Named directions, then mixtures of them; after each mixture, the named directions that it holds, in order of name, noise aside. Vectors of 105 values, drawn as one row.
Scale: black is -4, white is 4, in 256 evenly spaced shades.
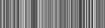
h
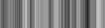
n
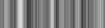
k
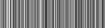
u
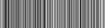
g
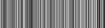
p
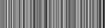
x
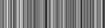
k, u, x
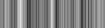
k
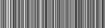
u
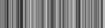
k, x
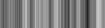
n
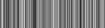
g, h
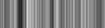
k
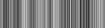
g, h, n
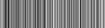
g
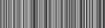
h, x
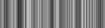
h, k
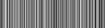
g, u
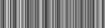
k, u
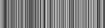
g, p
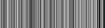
p, x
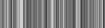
k, x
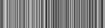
g, p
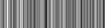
k, u, x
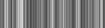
k, x
